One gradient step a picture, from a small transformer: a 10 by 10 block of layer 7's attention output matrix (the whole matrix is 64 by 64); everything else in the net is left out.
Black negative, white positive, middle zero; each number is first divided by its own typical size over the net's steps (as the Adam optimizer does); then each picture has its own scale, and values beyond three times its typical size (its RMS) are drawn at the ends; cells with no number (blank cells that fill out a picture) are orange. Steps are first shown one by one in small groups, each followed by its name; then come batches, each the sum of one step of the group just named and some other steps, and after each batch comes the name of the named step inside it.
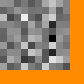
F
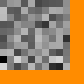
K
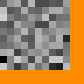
K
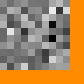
F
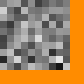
K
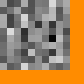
F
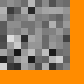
K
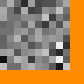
K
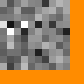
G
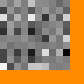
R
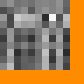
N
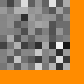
N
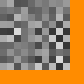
N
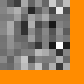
N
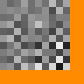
N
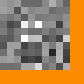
R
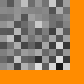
N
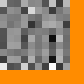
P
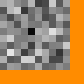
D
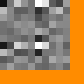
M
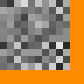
M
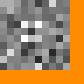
D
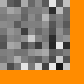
P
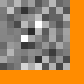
D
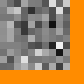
D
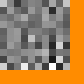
P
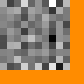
P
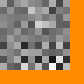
P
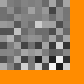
P
